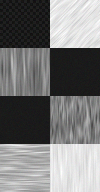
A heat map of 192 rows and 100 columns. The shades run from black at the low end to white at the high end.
It is made of 4 by 2 panels. Panel 1,1: very low, checkered, faint in contrast. Panel 1,2: very high, slanting up to the right, faint in contrast. Panel 2,1: middling, streaked downward. Panel 2,2: very low, flat. Panel 3,1: very low, flat. Panel 3,2: middling, streaked downward. Panel 4,1: high, streaked across. Panel 4,2: very high, streaked downward, faint in contrast.
